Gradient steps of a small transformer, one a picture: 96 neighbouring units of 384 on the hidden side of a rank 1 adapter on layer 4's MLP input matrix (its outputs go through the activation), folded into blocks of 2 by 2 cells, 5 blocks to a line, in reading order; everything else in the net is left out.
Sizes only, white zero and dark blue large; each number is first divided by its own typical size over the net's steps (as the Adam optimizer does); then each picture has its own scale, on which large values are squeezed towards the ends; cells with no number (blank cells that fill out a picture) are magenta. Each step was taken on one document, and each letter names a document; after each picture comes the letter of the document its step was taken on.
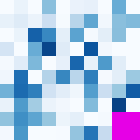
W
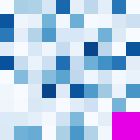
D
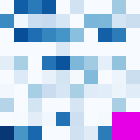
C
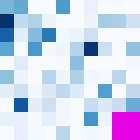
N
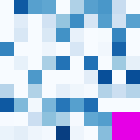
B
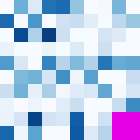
C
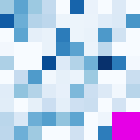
C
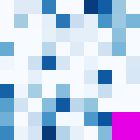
B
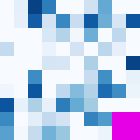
B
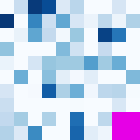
C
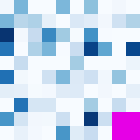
N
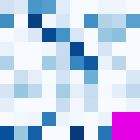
D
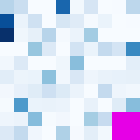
N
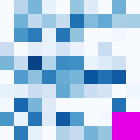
W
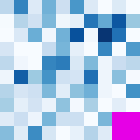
D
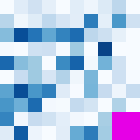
D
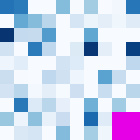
N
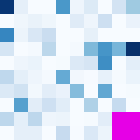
N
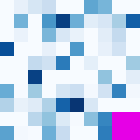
B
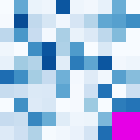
D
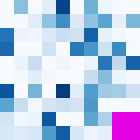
B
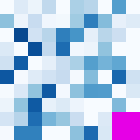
W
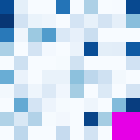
N
